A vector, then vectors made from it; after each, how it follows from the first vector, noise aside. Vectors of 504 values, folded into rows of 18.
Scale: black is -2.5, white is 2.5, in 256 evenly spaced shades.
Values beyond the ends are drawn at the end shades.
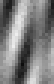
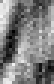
wrapped around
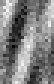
negated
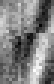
wrapped around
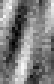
negated
